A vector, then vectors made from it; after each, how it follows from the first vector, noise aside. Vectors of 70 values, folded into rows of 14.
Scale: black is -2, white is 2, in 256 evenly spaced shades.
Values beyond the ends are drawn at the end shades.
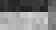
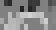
partly zeroed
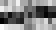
wrapped around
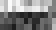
negated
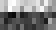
negated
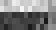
negated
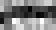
wrapped around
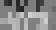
partly zeroed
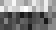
negated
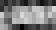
wrapped around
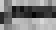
wrapped around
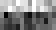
negated
